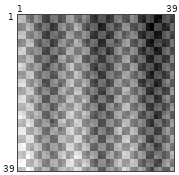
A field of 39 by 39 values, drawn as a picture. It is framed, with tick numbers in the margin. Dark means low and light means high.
Values rise toward the bottom left. The top right is the ninth with the lowest average. Stripes running up and down repeat 3 times from left to right. The bottom left is the ninth with the highest average. The values follow a bell shape.
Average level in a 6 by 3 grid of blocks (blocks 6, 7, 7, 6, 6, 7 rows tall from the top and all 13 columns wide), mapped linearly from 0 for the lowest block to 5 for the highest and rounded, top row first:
210 / 321 / 321 / 432 / 432 / 543
